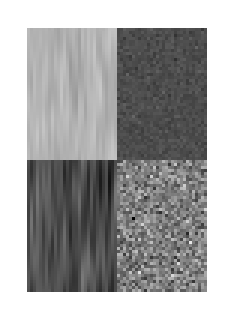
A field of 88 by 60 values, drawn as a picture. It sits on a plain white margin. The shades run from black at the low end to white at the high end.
The table splits into 2 rows of 2 panels. Panel 1,1: high, streaked downward, faint in contrast. Panel 1,2: low, fine-grained, faint in contrast. Panel 2,1: low, streaked downward. Panel 2,2: middling, fine-grained, strong in contrast.
